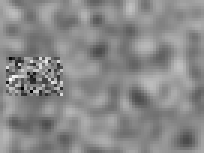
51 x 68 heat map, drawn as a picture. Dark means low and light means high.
Roughest part: middle left. Grain: blotchy. Slope: none. Mirror symmetry: none. Odd patch: rougher, in the middle left.
